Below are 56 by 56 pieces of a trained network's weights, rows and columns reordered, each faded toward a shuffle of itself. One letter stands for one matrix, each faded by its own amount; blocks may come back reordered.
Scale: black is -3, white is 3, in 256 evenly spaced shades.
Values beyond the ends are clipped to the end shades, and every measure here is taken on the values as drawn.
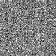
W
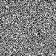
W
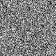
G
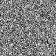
G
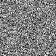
G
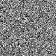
G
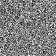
W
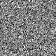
G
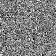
W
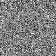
W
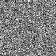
G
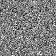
G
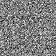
G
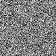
G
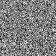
W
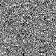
G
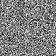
W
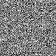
W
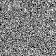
W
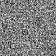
G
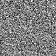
W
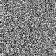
G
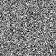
G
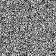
W
